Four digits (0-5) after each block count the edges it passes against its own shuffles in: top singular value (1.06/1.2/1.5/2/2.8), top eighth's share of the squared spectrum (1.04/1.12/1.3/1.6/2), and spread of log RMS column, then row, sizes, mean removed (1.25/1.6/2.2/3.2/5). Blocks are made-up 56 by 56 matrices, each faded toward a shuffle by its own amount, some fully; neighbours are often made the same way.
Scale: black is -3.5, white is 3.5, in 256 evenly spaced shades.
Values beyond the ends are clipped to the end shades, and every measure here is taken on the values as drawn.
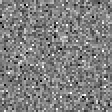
0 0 0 0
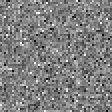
0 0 0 0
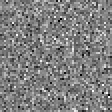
0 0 0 0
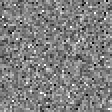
0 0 0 0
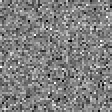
0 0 0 1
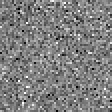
0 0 0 0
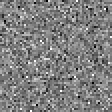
0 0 0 0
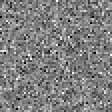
0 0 0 0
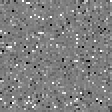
1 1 0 1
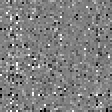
2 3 2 2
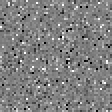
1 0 0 1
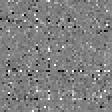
3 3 2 2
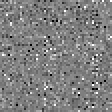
2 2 2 2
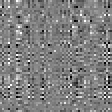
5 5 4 3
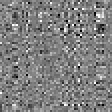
4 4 3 3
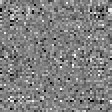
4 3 1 2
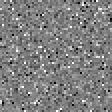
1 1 0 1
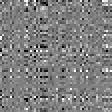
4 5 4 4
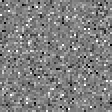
1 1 0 0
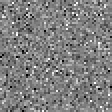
1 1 1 0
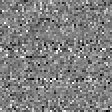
1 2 0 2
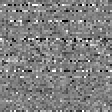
2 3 0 3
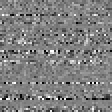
2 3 0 4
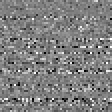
2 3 0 4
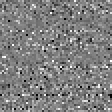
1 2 0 2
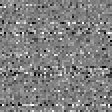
2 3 0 3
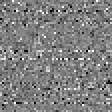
1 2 0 3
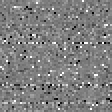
2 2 0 2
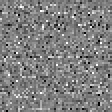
0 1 0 2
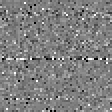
3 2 0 2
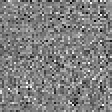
4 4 1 2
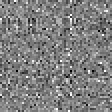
3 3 1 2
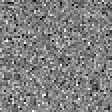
1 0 0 0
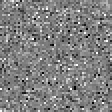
2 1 0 0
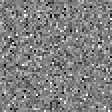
3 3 2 1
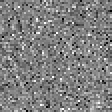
1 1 0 0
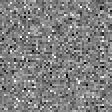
3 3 1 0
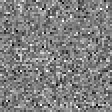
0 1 0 2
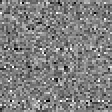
1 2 0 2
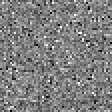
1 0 0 0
